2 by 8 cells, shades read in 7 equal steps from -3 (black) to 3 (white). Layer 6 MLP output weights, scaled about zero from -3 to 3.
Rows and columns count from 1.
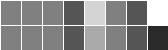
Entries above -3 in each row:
8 8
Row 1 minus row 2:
0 0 0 0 1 0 0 5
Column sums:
0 0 0 -2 3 0 -2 1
